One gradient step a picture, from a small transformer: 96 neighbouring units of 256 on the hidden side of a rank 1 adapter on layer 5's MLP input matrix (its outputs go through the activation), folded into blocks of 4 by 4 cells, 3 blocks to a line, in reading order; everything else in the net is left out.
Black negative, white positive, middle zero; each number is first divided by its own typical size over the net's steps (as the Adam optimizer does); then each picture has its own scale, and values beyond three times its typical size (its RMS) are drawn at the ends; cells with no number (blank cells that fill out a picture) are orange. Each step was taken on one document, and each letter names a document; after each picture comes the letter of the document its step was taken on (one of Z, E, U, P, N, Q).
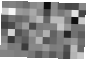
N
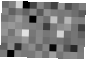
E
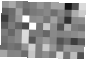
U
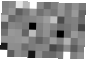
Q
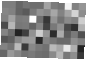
N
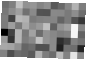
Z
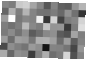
Q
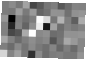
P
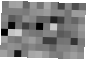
P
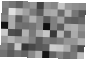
N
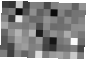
Z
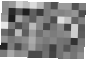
E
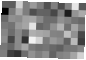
Z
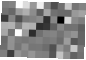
E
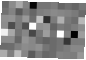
P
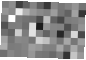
Q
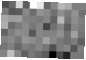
E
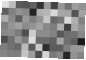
U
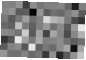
N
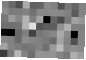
P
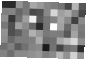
Z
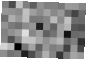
U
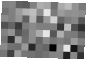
N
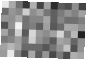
U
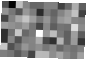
Z
